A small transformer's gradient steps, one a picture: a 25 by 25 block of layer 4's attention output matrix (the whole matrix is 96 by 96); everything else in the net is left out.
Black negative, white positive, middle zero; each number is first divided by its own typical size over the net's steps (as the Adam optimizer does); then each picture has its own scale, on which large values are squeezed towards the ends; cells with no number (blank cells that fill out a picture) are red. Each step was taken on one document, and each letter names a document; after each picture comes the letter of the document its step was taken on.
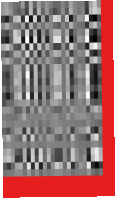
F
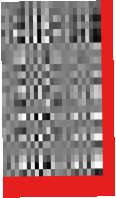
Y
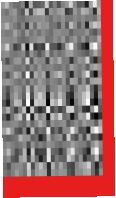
F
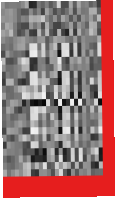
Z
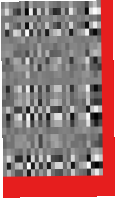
F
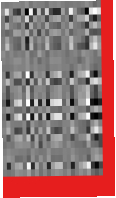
F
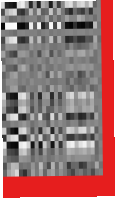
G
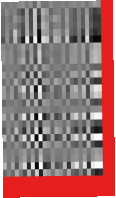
Y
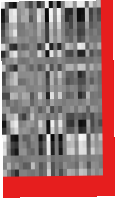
G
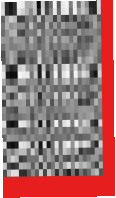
G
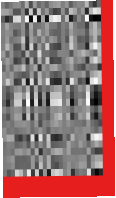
F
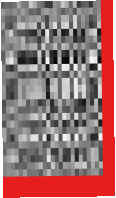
Z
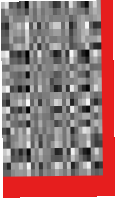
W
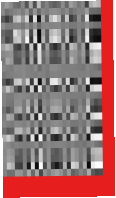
Y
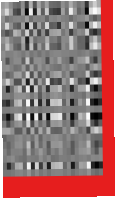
F
